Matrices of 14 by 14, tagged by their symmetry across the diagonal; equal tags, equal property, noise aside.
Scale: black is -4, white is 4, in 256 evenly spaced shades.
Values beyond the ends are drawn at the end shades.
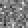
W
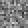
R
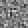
R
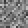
R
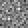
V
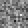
R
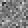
V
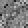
V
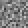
R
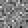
V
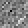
V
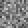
W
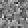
R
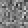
W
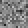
W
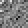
V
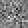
R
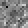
V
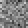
W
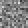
W
